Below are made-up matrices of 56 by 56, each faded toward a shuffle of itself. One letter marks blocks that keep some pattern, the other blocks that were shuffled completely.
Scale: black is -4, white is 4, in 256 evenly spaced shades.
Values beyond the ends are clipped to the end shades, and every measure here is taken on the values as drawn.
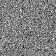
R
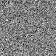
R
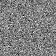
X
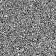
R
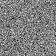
X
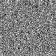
R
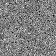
X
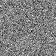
X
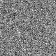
R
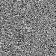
R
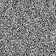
R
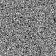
R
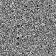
R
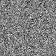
X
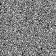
R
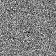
R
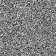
R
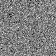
R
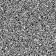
X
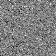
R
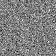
X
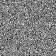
R
